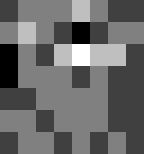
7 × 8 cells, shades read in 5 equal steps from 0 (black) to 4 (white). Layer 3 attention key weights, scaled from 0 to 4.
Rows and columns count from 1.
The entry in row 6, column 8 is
1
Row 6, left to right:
2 2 1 2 2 2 1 1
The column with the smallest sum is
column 1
